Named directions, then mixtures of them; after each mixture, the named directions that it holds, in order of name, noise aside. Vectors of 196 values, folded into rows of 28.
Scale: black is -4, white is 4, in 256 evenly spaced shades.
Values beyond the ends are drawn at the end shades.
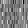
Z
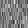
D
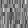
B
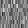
B, D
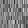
D, Z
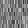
D, Z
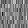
D, Z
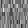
B, D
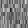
B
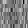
B, Z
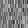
D, Z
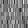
D, Z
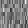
B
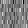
Z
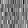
Z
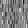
Z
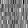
Z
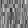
B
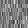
D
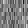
D, Z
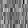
B, Z
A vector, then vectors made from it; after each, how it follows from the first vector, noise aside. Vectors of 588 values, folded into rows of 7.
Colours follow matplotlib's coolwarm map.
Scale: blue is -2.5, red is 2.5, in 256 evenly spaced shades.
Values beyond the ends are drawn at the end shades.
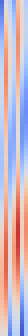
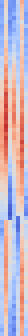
wrapped around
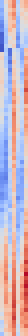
wrapped around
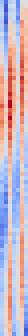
reversed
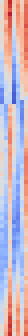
wrapped around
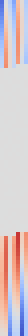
partly zeroed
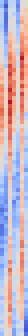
reversed
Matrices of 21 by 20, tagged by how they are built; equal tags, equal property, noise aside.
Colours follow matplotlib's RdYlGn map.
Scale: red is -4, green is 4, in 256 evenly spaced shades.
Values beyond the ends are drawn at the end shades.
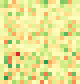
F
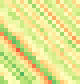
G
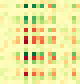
F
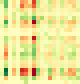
F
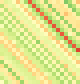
G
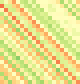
G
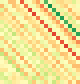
G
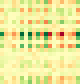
F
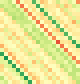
G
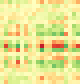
F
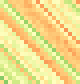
G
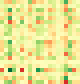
F
